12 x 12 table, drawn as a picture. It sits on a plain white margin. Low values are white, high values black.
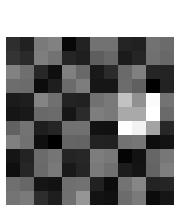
Ninth with the lowest average: middle right. Roughest part: middle right. Odd patch: lower, in the middle right. Average level on the scale: 70%.
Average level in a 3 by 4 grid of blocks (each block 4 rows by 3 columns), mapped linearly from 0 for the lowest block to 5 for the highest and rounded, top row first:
4 5 5 5 | 5 5 2 0 | 5 4 5 5
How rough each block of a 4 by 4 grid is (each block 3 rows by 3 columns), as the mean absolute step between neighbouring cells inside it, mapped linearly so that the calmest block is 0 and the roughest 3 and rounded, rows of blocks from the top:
0 1 0 0 | 1 0 0 3 | 1 0 2 3 | 0 1 1 1
